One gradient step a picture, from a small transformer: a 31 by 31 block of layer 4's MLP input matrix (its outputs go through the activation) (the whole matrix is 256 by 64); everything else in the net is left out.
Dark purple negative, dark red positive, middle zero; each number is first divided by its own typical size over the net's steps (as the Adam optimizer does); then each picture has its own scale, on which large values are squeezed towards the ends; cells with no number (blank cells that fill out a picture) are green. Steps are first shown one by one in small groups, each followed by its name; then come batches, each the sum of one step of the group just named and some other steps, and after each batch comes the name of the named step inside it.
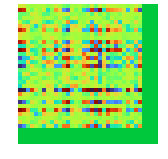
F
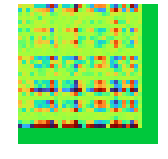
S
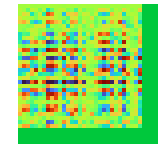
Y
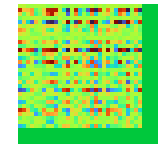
F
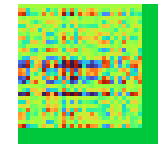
Y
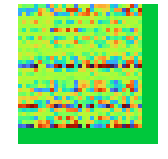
S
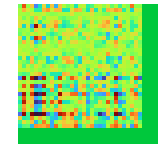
S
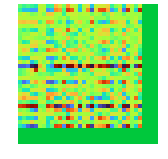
Y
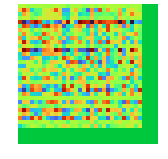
F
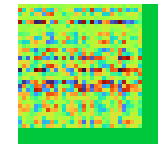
Y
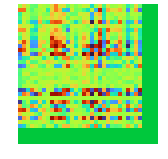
F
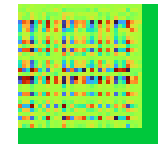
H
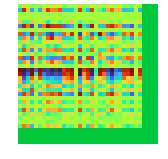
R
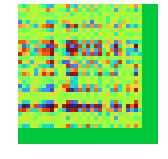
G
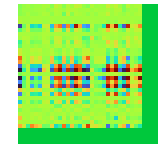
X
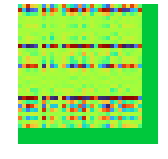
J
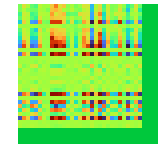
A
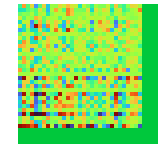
H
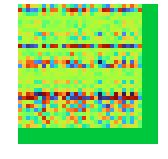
J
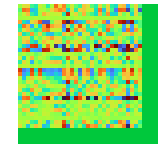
R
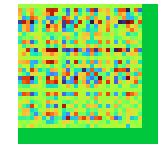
H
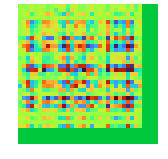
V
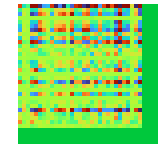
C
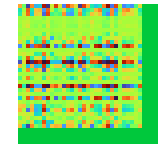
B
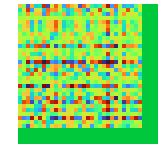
B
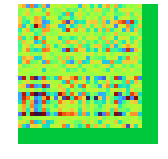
B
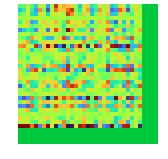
V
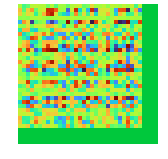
V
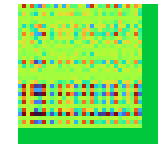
C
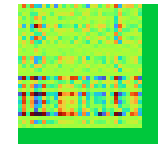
C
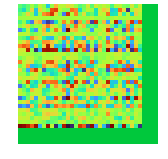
V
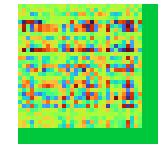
V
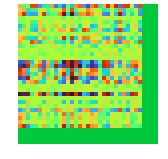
C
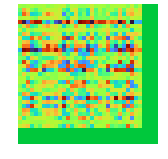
V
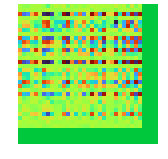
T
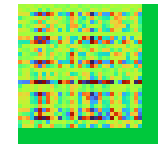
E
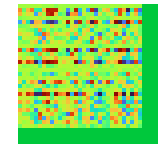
E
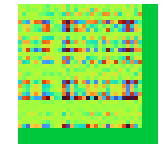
T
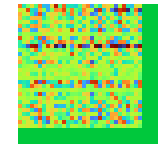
E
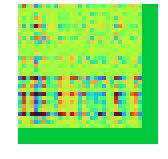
E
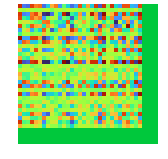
T
